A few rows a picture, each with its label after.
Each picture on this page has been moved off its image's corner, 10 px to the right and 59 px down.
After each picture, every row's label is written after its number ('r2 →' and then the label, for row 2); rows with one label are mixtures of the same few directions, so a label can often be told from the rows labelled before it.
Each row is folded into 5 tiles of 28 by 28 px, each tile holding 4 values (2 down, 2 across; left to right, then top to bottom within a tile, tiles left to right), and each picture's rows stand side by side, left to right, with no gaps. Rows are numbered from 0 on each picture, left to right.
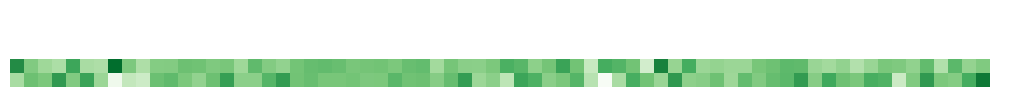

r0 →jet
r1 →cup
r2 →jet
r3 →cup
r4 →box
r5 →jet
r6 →cup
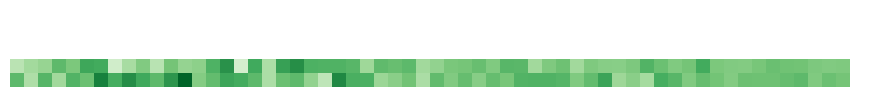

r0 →jet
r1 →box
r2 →cup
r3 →jet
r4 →cup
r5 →jet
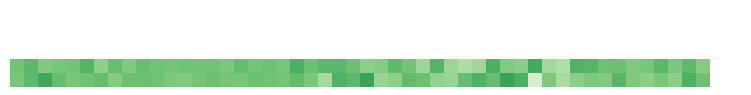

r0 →box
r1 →box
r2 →cup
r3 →jet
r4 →box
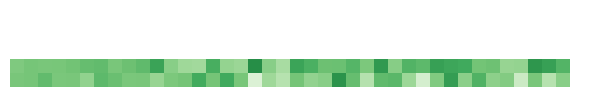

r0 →cup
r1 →jet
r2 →cup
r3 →jet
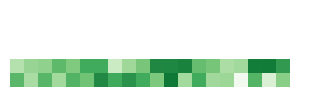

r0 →jet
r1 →jet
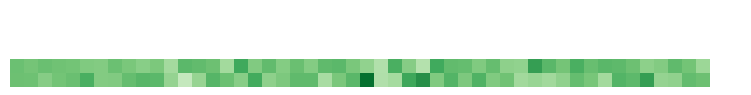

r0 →cup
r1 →box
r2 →cup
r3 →jet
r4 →cup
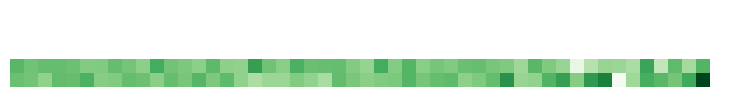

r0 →cup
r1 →jet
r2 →box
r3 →cup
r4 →cup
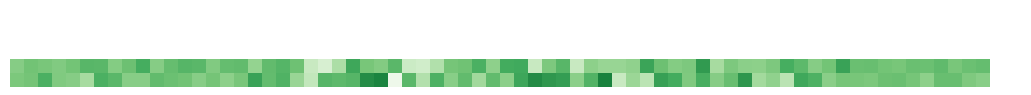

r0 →cup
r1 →jet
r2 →jet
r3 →jet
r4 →cup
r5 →cup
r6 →cup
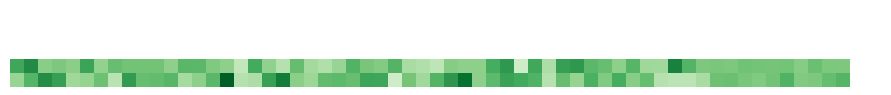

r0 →box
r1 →cup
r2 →jet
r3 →box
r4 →jet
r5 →cup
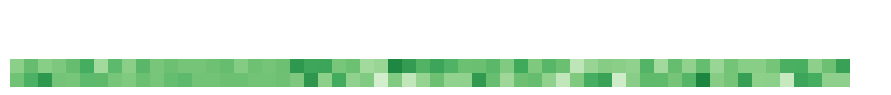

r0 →box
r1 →box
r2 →jet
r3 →cup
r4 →cup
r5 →cup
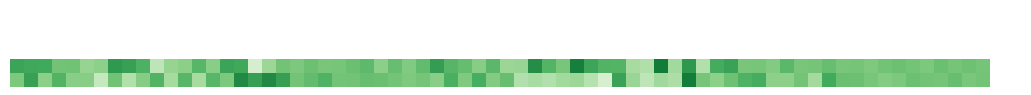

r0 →jet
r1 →jet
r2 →box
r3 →jet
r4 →box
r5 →box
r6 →box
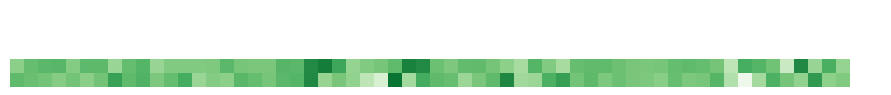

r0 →jet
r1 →cup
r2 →jet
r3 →cup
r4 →jet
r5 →box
